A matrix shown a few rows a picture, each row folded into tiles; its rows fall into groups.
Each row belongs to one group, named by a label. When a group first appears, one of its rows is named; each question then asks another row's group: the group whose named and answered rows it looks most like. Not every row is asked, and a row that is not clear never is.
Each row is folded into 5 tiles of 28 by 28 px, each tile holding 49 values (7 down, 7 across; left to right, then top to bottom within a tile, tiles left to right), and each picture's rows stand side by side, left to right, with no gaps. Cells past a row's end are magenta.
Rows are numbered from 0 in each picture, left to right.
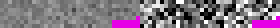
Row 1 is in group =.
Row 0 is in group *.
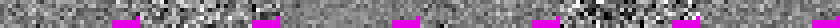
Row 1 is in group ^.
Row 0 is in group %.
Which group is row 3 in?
*
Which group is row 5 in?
^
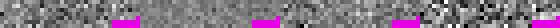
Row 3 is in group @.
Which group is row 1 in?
*
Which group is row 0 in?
@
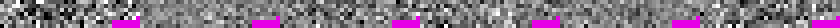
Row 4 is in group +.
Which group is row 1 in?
%
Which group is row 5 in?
@
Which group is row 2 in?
=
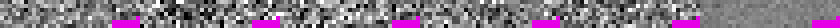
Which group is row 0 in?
^
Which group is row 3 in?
+
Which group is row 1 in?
=
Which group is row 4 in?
@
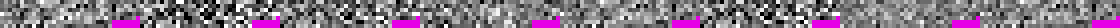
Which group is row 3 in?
*
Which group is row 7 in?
^
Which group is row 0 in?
^
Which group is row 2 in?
=
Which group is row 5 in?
=
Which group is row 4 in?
^
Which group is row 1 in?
=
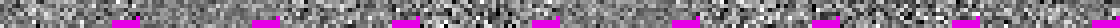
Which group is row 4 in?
%
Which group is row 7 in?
*
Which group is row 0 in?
%
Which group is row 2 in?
^
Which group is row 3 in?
+
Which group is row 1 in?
@
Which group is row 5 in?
^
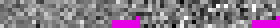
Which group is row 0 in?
%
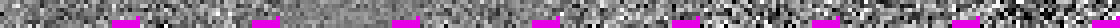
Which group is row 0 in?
@
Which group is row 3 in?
+
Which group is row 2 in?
^
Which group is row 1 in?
*
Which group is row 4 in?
^
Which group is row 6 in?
@
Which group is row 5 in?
+
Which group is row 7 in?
=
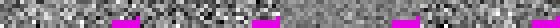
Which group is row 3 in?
*
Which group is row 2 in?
%
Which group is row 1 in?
=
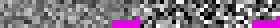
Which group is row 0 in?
*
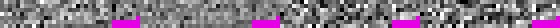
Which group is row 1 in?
^
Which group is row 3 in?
@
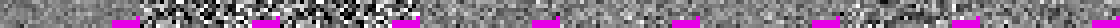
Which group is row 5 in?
%
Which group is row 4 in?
%
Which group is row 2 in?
=
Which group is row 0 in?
*
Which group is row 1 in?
=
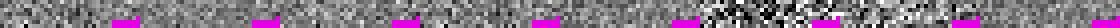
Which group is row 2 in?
%
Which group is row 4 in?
@
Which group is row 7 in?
@
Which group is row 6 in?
^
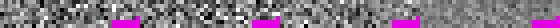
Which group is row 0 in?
@
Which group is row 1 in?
=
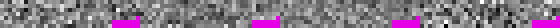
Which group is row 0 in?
^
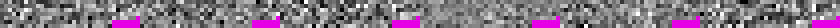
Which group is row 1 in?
=
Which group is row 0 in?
@
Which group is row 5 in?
@
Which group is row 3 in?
%
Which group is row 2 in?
@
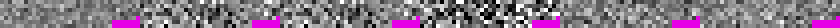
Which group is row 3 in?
=
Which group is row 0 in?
^
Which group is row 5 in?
%
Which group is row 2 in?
+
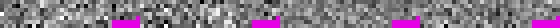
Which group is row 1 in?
*
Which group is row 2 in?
*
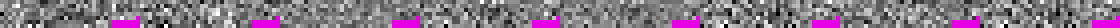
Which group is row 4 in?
+
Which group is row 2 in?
^
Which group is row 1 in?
*
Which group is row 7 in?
+
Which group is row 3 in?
+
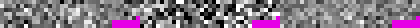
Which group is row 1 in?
=
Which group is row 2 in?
%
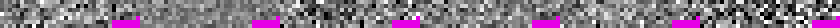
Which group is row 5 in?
=
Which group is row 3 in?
^
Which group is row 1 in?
^
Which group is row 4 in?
%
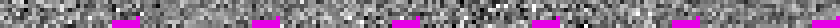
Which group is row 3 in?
@
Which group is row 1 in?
^
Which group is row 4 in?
*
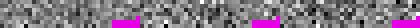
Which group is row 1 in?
+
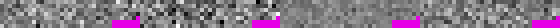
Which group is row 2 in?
*
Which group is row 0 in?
%
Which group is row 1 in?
=
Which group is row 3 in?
*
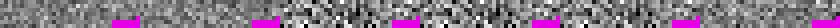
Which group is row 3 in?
+
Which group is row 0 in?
@
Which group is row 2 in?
+
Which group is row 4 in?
+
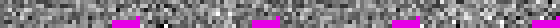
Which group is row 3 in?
%
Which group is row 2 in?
@
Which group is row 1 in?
*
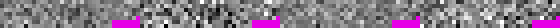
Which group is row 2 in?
%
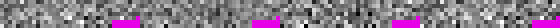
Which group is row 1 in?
+
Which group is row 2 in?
+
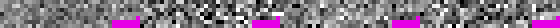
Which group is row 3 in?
@
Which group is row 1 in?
=
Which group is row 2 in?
^
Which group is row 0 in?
@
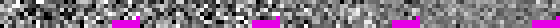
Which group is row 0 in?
=
